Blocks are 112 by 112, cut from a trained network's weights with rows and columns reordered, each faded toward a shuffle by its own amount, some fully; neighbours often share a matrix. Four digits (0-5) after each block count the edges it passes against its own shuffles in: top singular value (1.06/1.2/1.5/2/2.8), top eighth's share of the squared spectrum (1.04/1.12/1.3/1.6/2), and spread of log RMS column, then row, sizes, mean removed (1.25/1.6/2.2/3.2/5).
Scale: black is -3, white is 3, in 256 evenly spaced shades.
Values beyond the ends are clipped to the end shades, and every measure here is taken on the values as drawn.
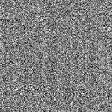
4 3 1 1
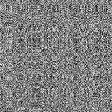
4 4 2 2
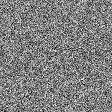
1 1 0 0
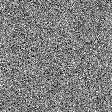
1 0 0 0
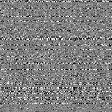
4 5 0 4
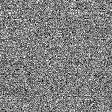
2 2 0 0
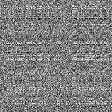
4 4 1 3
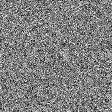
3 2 0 0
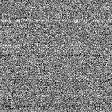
3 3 0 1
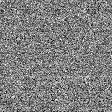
2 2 0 0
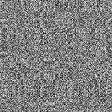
4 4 2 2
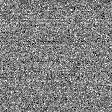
3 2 0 1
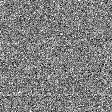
2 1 0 0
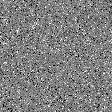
1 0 0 0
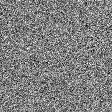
1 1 0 0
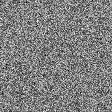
0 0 0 0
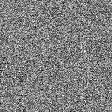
3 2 0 0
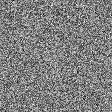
1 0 0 0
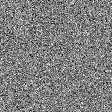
2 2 0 0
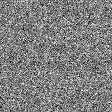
1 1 0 0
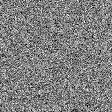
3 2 0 0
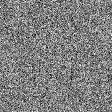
1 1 0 0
